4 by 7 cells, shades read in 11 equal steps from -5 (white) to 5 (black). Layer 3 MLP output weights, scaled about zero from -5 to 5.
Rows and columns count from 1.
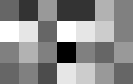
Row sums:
7 -20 3 -4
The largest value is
5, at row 3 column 4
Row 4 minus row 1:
0 -3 3 -7 -6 1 1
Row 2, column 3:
1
